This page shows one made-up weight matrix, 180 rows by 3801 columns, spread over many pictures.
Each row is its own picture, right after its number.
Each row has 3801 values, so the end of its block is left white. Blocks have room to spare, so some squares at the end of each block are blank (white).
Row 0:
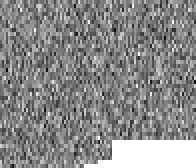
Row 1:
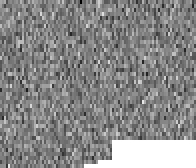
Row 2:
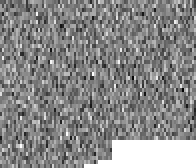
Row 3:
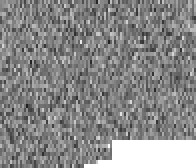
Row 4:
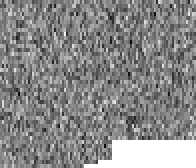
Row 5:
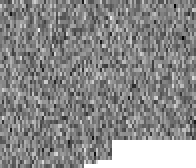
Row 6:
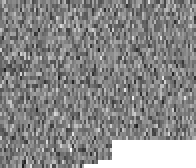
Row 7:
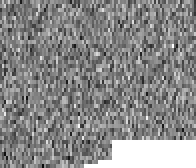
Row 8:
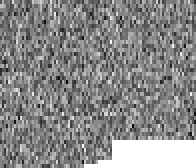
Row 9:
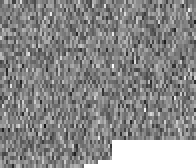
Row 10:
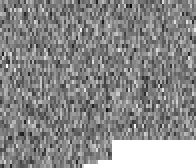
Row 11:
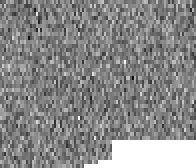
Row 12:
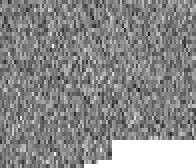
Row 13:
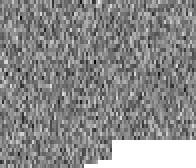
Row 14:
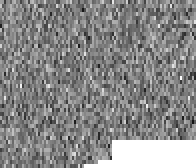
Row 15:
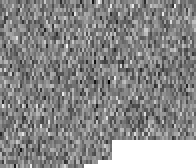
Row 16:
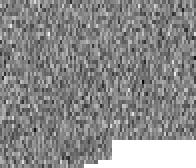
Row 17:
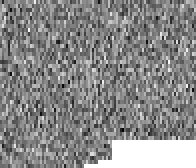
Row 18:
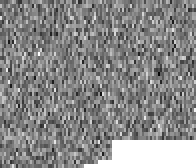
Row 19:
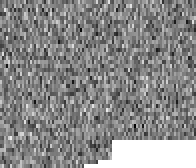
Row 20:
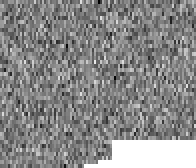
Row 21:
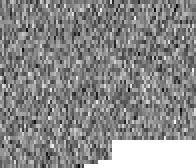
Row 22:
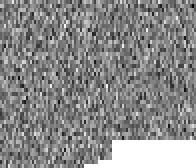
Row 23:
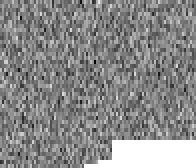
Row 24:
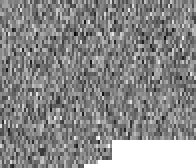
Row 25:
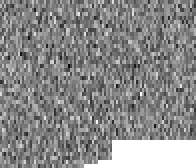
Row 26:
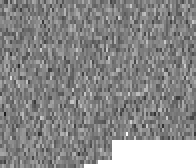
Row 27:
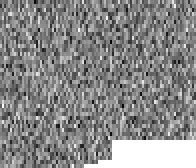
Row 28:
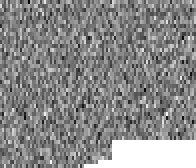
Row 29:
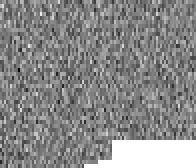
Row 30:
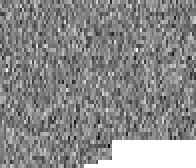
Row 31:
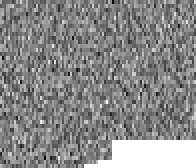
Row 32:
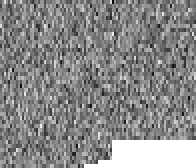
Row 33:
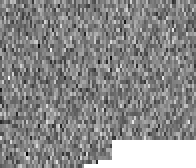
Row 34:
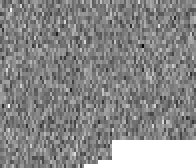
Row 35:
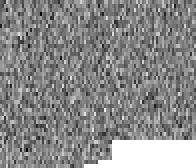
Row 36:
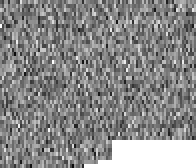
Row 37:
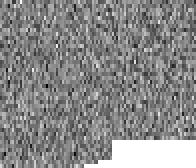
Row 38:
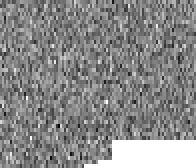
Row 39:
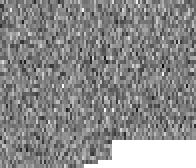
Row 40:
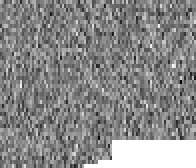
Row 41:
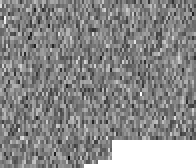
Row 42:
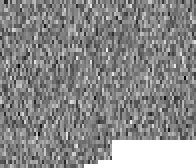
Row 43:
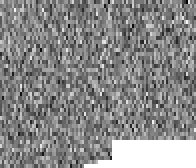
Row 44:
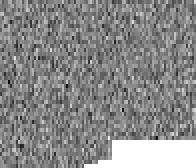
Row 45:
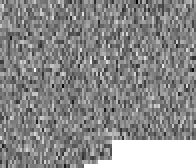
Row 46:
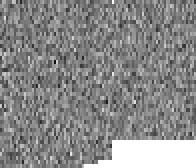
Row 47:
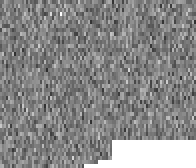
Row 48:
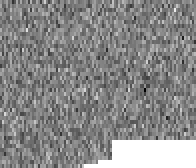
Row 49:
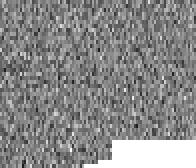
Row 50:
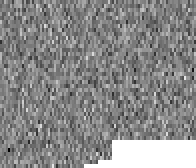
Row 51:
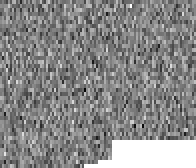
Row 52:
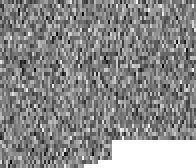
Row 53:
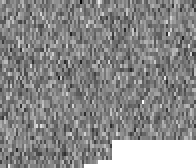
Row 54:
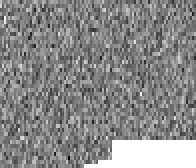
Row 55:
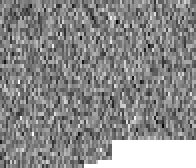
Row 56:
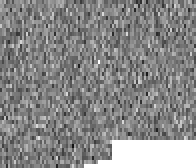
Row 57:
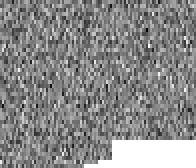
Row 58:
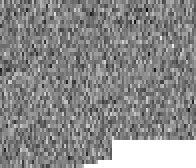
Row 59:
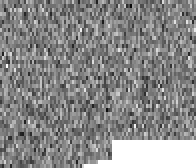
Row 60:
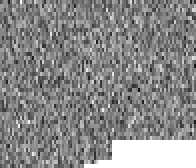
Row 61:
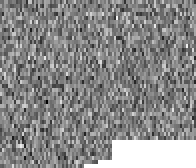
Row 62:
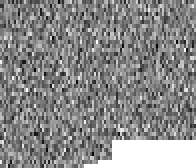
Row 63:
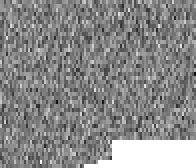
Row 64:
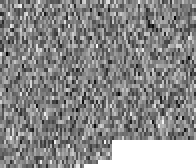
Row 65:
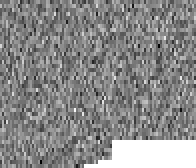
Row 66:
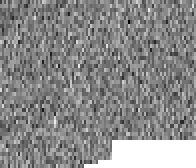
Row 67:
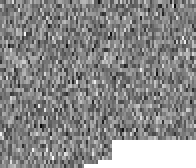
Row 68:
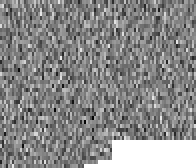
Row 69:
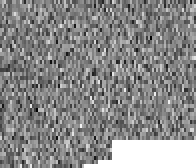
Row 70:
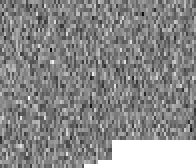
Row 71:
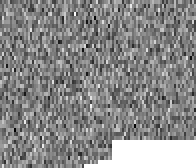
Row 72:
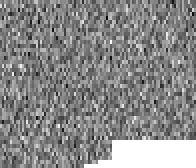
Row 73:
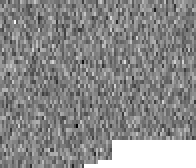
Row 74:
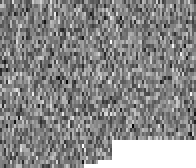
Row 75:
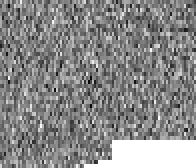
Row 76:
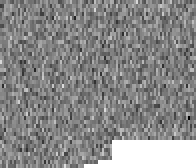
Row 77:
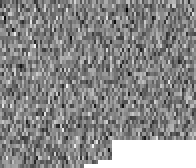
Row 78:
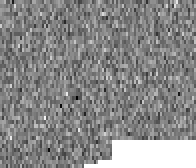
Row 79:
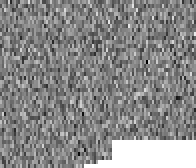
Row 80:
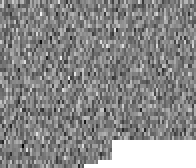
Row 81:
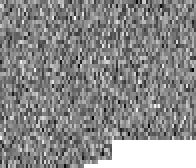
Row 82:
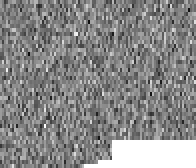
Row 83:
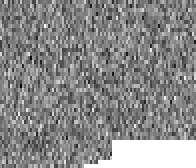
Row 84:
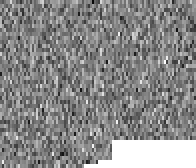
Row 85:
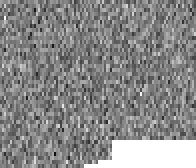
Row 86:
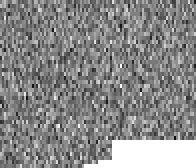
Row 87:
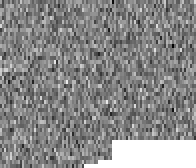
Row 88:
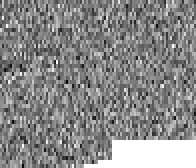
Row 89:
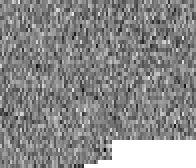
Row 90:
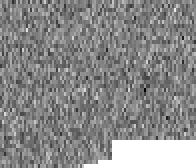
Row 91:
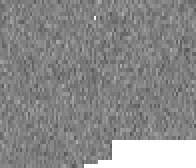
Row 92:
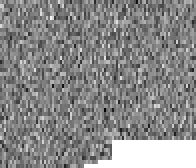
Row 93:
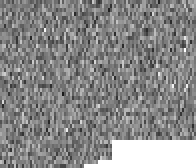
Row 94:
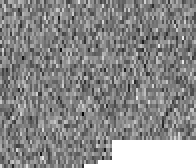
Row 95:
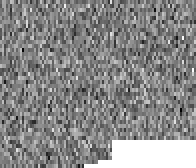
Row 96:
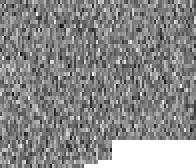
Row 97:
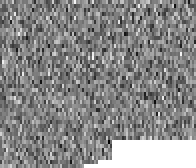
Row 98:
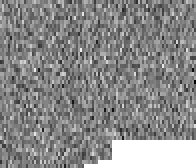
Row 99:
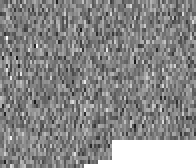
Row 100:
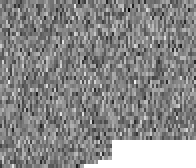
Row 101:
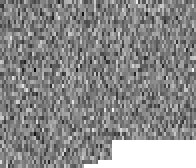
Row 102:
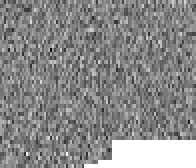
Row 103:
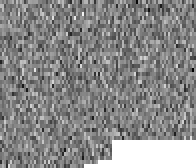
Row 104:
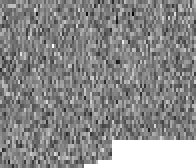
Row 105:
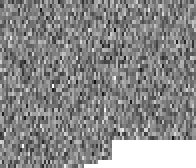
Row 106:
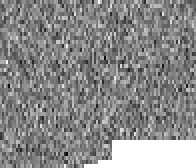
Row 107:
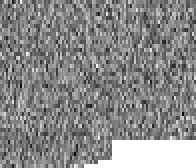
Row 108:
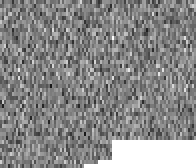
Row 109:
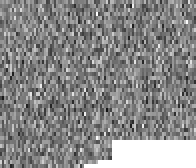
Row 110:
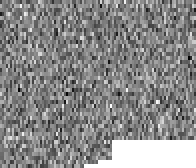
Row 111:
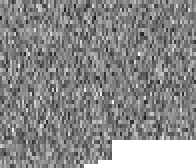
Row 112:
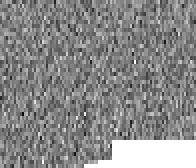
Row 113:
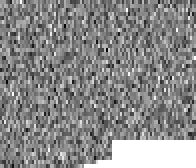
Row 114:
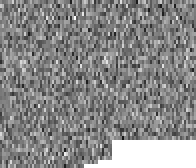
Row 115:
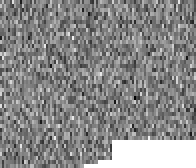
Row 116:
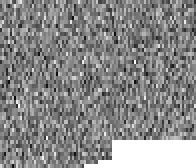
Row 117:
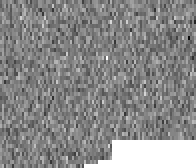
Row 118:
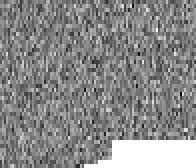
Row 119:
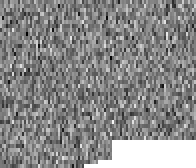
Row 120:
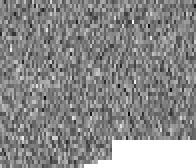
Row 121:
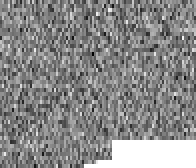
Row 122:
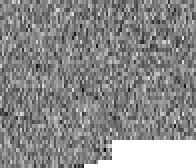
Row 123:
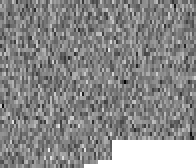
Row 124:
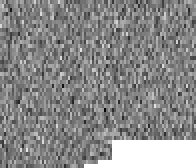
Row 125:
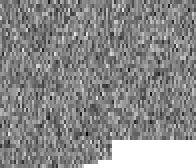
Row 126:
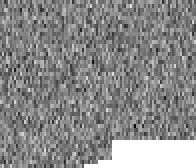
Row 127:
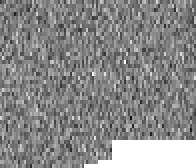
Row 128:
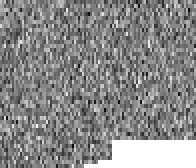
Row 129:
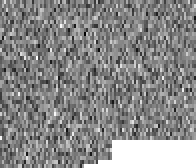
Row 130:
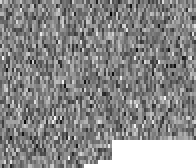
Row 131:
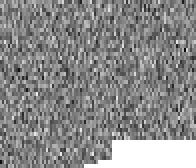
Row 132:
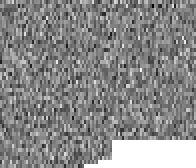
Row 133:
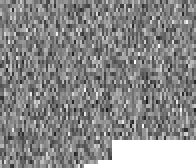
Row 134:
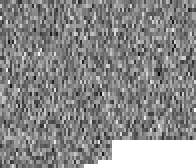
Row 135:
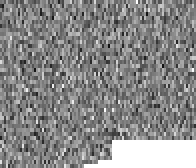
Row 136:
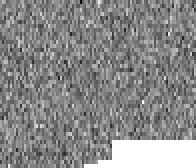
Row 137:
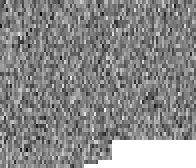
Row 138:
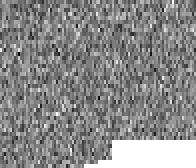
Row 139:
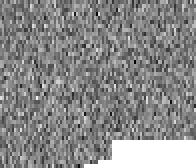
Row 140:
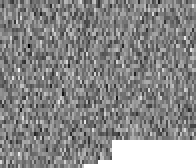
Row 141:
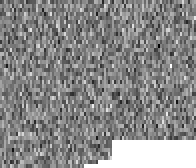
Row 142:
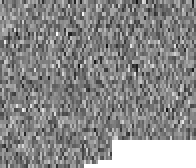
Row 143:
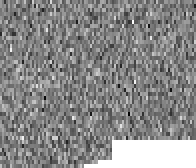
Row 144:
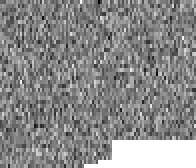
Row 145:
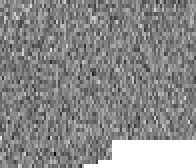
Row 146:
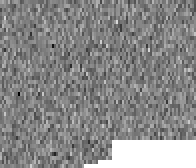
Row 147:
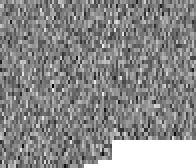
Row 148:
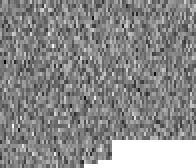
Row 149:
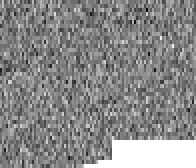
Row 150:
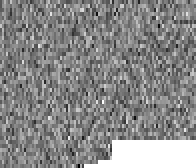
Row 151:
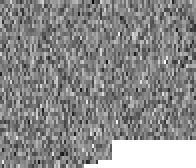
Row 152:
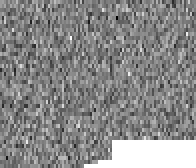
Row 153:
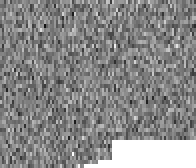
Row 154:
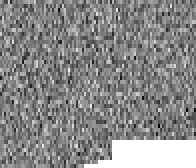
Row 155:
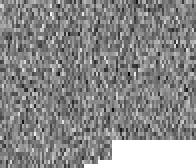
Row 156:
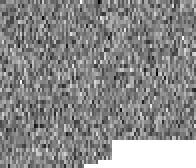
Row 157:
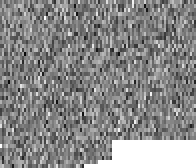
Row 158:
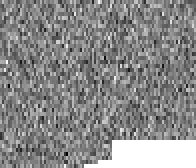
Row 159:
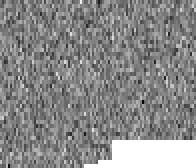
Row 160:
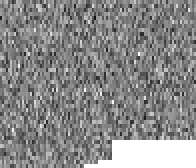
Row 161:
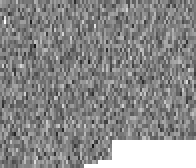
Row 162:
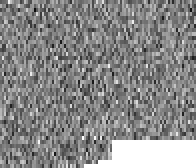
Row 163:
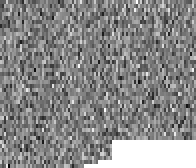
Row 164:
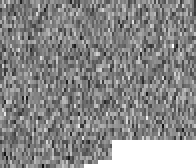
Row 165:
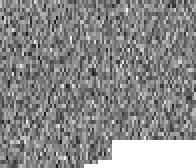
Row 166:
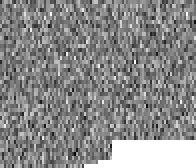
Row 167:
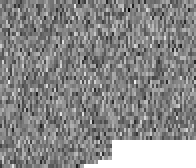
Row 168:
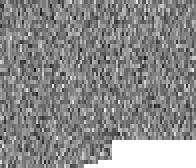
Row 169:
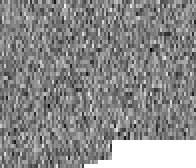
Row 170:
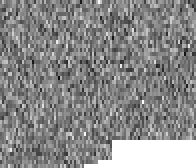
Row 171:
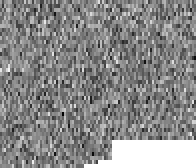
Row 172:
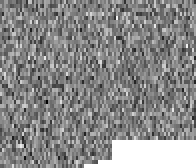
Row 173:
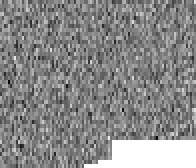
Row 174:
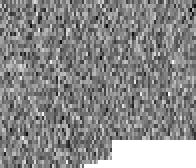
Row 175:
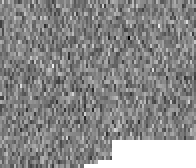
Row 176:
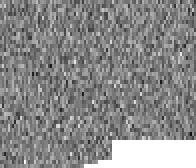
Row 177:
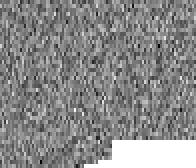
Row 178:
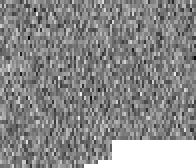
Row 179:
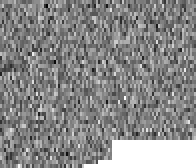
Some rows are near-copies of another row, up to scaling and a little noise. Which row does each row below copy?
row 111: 160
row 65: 177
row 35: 137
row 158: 106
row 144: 156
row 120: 143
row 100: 167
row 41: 54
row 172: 61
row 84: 151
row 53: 136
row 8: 74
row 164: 7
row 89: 122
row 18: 134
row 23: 13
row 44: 173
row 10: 59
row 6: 49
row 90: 48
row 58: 149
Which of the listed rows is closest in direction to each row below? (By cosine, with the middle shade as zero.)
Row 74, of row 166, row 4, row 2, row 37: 2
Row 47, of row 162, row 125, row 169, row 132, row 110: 169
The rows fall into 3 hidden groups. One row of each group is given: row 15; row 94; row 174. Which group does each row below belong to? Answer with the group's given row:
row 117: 94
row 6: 174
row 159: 15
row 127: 174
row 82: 94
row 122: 94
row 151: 174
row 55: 174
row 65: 94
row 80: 15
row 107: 94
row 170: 15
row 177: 94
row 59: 94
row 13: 15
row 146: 174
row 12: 174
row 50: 94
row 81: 15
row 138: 174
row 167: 94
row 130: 94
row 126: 94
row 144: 15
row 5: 174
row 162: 174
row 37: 94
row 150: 94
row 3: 94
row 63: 94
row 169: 94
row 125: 94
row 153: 94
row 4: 174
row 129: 174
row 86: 174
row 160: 94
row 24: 94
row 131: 15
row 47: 94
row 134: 94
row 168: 15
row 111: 94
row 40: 94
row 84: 174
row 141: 94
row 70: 174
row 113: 174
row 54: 174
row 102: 174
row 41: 174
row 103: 15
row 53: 15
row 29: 15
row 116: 94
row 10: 94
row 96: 174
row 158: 15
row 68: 15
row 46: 174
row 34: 94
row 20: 15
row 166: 94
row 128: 15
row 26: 94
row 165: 174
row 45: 15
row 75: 94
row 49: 174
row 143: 174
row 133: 94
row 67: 15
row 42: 94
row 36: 174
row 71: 94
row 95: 94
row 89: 94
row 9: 94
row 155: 15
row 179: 174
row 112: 94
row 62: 15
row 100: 94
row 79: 94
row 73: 174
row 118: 94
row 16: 174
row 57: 15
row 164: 174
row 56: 15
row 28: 94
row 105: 15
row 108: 15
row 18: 94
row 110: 94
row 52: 15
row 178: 174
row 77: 174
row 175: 94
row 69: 174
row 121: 94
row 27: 174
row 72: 174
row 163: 15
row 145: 174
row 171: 174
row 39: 15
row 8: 174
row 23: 15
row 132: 15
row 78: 15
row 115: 174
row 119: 174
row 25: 174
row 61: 174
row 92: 15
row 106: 15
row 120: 174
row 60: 174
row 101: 15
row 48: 94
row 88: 174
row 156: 15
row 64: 94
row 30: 94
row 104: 174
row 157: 94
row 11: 174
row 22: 15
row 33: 174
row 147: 15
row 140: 15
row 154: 94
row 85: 174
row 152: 174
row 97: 15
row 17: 15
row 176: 174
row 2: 174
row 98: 15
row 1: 15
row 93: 15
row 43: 94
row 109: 94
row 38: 174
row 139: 94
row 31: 174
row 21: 94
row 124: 15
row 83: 94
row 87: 174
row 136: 15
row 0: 94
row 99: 94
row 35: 15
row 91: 15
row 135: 15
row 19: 94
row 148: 174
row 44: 174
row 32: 94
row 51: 94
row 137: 15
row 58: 174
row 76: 15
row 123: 174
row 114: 15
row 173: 174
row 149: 174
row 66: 15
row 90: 94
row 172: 174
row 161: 174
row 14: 94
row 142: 15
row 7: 174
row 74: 174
